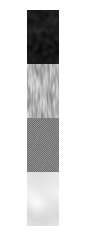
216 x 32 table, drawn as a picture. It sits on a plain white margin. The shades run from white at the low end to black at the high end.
The table splits into 4 rows of 1 panel. Panel 1,1: very high, blotchy, faint in contrast. Panel 2,1: low, streaked downward. Panel 3,1: middling, checkered. Panel 4,1: very low, smooth, faint in contrast.
